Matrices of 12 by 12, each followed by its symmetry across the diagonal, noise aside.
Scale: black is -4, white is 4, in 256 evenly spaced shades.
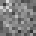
symmetric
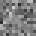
neither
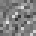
symmetric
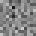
neither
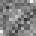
symmetric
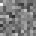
neither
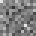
symmetric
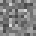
symmetric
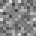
symmetric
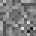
symmetric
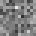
neither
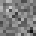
symmetric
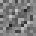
symmetric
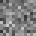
neither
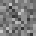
neither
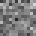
neither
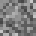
symmetric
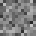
symmetric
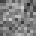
neither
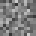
neither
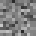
neither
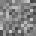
symmetric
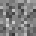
neither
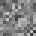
symmetric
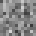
neither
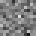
neither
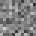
neither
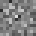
symmetric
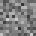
neither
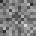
symmetric
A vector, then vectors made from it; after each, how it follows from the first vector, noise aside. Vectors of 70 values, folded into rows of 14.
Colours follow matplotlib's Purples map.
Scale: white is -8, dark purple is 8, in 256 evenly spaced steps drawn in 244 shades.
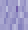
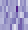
scaled up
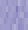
shrunk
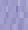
shrunk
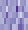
scaled up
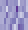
scaled up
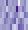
scaled up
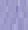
shrunk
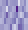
scaled up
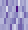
scaled up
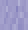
shrunk
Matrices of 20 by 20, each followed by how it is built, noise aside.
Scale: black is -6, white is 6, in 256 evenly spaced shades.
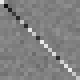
diagonal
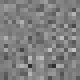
low rank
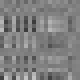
low rank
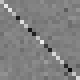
diagonal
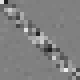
banded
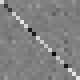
diagonal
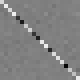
diagonal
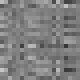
low rank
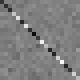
diagonal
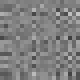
low rank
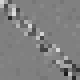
banded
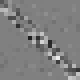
banded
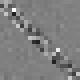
banded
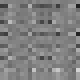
low rank
